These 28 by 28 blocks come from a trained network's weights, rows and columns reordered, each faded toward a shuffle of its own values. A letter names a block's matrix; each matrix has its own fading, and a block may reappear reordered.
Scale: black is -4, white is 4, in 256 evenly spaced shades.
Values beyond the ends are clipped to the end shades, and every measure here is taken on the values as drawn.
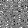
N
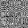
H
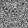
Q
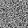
Q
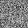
Q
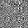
H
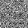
Q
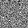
Q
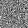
Q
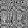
H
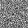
Q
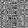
H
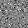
N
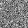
Q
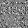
N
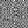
H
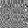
H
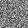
Q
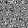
N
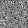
N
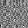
H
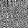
H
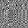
H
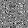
N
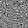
H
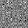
H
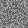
Q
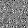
N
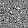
N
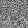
Q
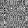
H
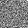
Q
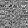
H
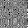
H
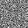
Q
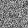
Q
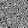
N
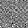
H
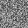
Q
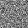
Q
